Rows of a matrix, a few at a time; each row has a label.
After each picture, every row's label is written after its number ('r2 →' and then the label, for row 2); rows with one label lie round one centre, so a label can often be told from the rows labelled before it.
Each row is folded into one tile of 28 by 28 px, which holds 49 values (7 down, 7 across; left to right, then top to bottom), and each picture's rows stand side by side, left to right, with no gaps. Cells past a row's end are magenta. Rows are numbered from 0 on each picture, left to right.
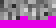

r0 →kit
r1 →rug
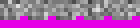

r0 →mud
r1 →mud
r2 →mud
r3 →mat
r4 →mud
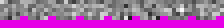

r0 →rug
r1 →rug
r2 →mud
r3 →mud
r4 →kit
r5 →kit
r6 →mat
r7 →mud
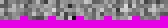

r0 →mat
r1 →mud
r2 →kit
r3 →rug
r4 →mat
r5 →mat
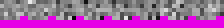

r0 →mud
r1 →rug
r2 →kit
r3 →kit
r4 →kit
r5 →kit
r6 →kit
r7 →mat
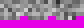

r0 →mud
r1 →mud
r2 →kit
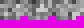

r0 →mud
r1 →mat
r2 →mud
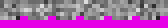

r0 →kit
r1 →mat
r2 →mud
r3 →rug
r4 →mud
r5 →kit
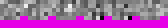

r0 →rug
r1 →rug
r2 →mat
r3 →kit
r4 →kit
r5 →mud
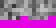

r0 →kit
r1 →mat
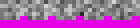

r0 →mud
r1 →mud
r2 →mat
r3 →rug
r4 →rug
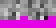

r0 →mud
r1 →kit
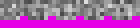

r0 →mat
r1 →mud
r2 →mat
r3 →rug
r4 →mud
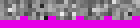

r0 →mat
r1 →kit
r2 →mud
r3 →mat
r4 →rug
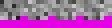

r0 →kit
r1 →rug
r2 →mud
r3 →mud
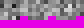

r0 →kit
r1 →mud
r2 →mat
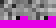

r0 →kit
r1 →kit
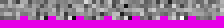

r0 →mud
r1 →kit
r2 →kit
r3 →rug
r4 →kit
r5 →mat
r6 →kit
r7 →mud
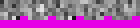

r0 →kit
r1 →mat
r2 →kit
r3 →rug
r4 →mat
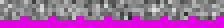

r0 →rug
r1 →mat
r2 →mud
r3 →mat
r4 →kit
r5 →mat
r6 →rug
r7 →mud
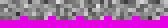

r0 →rug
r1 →mud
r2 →rug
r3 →mat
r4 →rug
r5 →rug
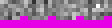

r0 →rug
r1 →mat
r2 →mud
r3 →mat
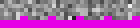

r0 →mud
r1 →rug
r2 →kit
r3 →mat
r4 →mud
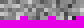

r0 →mud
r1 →rug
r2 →kit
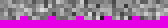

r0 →mud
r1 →mat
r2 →rug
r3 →kit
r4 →kit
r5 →mud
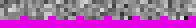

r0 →mat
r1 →mud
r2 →rug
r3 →rug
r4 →kit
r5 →rug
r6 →kit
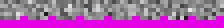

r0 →mud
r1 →rug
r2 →mat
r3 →mat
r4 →mud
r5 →rug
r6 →kit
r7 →rug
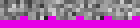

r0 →mat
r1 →kit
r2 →rug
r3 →kit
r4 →mud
